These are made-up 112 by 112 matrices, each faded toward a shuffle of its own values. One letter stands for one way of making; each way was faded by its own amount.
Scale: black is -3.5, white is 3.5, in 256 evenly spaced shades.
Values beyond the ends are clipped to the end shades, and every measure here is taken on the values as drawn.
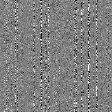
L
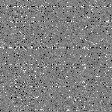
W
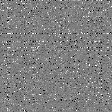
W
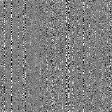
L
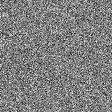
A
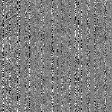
L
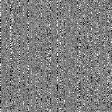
L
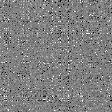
W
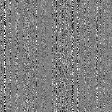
L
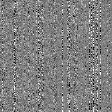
L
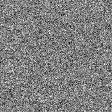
A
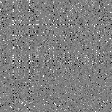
W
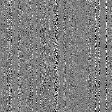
L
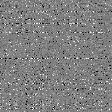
W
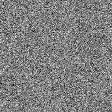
A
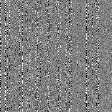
L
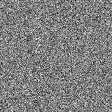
A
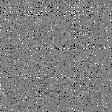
W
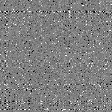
W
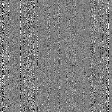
L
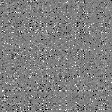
W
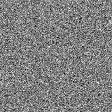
A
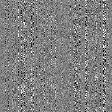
L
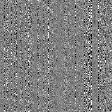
L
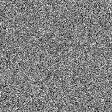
A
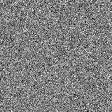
A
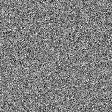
A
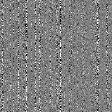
L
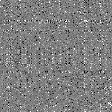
W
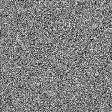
A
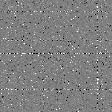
W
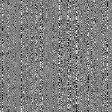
L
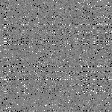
W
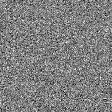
A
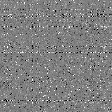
W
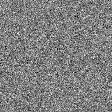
A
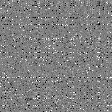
W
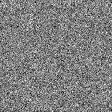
A
